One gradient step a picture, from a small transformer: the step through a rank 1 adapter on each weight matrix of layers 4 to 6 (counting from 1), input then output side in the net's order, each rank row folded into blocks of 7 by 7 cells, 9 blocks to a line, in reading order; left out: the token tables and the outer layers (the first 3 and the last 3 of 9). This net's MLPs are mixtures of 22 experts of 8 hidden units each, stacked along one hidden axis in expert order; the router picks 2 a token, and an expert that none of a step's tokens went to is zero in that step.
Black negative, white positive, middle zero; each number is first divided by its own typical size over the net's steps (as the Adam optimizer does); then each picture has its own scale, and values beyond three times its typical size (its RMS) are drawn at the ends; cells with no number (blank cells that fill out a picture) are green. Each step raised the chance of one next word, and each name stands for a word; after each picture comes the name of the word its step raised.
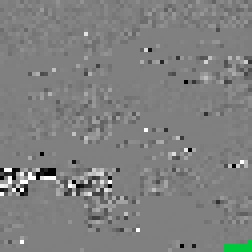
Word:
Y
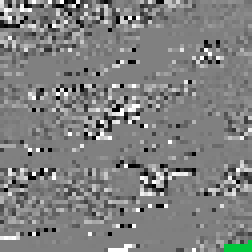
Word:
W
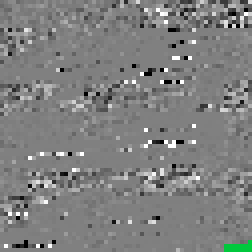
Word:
Y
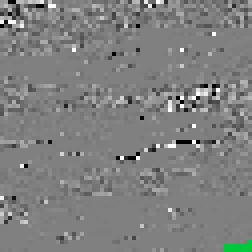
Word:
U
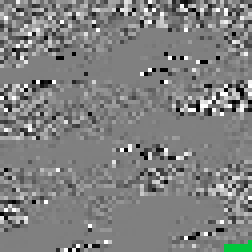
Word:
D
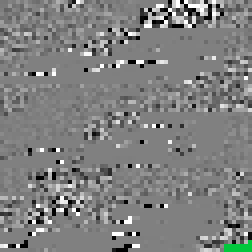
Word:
D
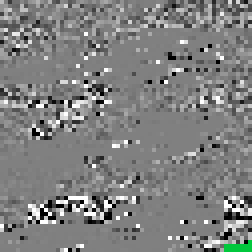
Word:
D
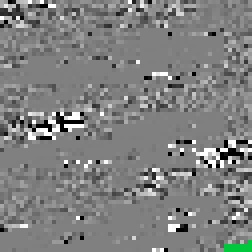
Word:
W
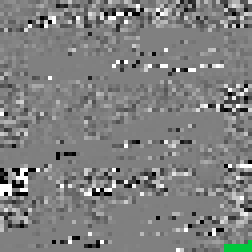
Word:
D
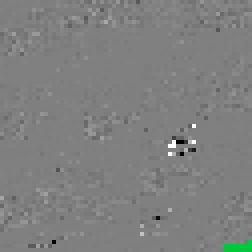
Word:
U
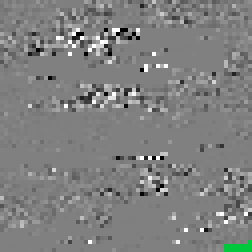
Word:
U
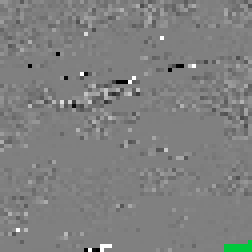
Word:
Y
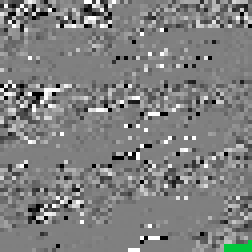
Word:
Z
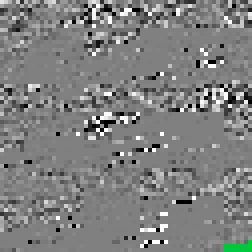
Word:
D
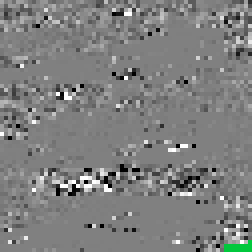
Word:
Y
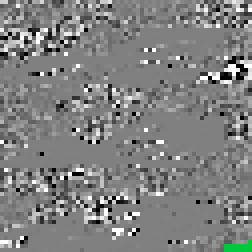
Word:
Z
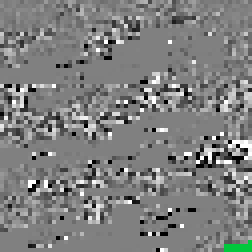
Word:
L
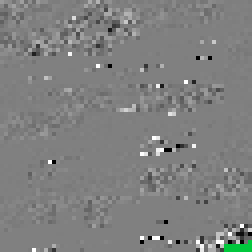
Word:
W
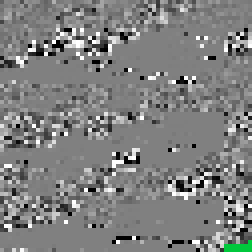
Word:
W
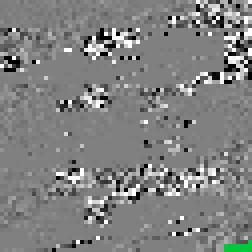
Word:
Z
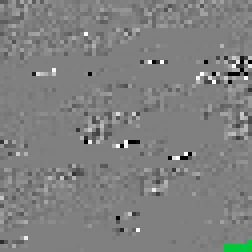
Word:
U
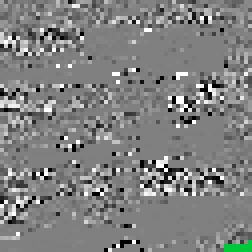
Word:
W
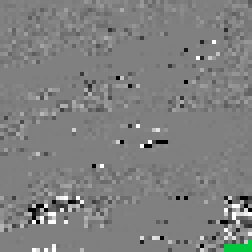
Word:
U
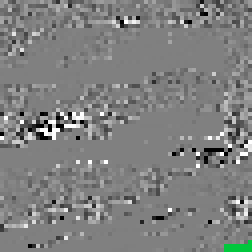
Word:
U
